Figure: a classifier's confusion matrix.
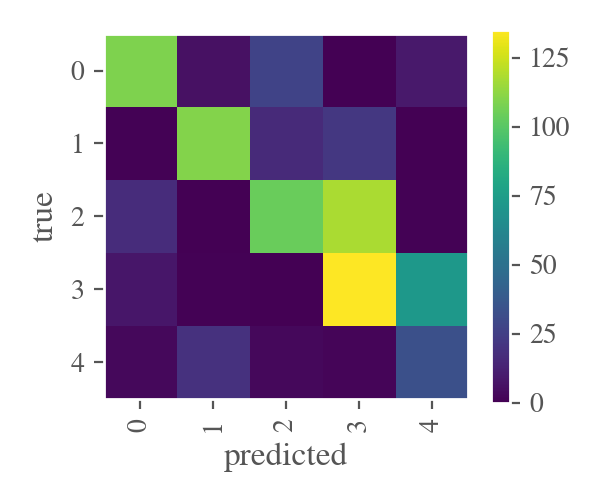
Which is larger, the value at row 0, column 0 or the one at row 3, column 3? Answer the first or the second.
the second
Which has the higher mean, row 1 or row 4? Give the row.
1
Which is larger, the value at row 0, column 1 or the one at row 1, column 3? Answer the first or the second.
the second
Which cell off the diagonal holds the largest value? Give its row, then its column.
2, 3
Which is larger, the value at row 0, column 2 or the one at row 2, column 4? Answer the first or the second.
the first
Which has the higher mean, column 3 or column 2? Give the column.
3
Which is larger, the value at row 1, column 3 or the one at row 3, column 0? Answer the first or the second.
the first
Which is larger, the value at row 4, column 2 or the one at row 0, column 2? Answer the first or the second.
the second
